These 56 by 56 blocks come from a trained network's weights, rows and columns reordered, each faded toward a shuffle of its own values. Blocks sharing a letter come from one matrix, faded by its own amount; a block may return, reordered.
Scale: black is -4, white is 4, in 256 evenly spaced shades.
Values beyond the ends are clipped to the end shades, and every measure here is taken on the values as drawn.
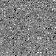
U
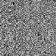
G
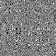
U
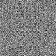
G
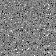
U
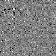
U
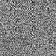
G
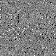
U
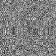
G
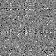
U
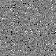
U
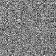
G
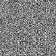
G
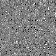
U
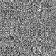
G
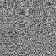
G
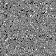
U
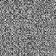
G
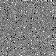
U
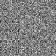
G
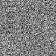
G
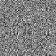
G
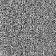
G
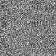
G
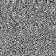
G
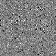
U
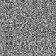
G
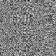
G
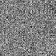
G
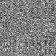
G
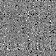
U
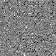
U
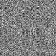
G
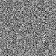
G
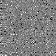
U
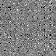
U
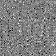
U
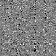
U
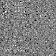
U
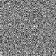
G
